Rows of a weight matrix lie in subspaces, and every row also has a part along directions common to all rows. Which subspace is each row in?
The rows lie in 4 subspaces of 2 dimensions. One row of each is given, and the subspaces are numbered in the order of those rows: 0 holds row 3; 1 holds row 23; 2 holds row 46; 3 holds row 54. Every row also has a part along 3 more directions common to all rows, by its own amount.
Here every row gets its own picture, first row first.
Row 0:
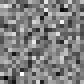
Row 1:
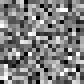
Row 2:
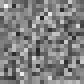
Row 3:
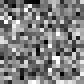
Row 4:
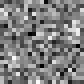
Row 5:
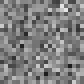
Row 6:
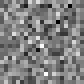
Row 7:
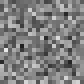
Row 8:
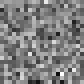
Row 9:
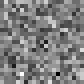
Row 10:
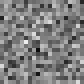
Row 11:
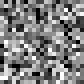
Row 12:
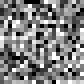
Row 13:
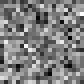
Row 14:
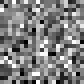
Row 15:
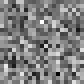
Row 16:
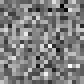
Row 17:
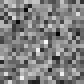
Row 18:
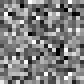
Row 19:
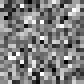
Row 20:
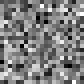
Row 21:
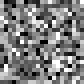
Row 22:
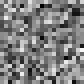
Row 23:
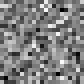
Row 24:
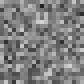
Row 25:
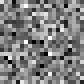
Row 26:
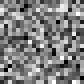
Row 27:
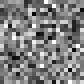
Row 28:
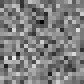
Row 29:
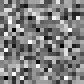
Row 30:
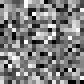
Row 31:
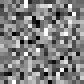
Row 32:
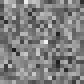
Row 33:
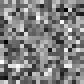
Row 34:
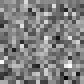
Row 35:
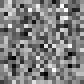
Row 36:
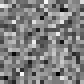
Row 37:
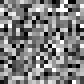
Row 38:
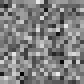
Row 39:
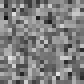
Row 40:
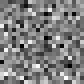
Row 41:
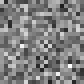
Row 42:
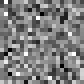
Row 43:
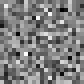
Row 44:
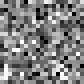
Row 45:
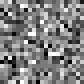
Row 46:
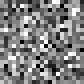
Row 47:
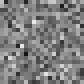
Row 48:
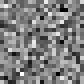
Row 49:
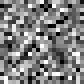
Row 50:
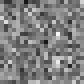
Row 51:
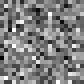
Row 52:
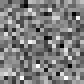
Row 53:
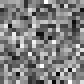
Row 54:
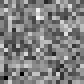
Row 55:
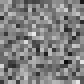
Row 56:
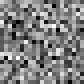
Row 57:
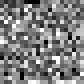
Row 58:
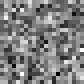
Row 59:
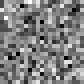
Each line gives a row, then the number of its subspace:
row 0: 1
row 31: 1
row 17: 0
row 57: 0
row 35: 2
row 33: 3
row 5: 2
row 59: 2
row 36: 1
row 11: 3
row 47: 2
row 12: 0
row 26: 1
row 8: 0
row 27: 0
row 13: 3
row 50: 0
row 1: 1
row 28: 3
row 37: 2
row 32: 0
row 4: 0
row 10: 1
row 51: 3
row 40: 3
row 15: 2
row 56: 0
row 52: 3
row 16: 2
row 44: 3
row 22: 2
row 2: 1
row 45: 0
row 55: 1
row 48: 1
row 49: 1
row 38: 1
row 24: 3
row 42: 2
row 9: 2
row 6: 1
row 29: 3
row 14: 3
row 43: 1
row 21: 0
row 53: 0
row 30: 0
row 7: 3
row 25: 0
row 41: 2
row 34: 3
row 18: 3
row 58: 2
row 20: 3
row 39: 2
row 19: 2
